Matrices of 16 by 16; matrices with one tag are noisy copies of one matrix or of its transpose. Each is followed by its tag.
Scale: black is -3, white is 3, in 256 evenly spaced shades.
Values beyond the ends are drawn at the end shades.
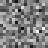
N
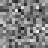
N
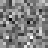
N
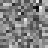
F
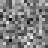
N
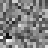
F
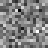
N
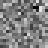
F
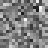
F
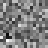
F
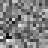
F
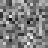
N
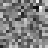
F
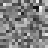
F
